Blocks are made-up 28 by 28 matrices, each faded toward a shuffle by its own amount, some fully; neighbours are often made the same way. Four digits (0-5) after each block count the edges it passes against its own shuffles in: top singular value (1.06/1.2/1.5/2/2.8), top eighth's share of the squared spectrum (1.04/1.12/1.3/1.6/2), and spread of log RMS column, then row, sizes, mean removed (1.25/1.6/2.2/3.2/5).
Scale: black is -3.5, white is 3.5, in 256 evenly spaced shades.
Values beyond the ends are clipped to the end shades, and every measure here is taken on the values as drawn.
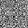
3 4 2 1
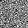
0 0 0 0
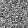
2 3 1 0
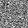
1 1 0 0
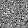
0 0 0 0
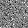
0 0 0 0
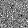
0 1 0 0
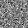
0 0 0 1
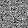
1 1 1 0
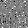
2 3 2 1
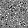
0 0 0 0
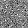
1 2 0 0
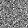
1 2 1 0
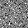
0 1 0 0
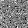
2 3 1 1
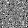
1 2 0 0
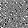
2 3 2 0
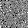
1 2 0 0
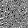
2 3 1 0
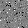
1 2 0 0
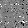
2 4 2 1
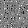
2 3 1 1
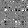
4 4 1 2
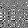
4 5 2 2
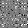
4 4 1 2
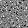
0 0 0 0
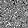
1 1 0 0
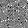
2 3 0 0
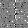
3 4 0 0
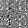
3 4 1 1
